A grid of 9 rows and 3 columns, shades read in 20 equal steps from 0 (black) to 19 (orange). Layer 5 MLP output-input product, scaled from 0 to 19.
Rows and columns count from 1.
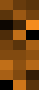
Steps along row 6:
same up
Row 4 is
6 15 0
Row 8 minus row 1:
2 2 -3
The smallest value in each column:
0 5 0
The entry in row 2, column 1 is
7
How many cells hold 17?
0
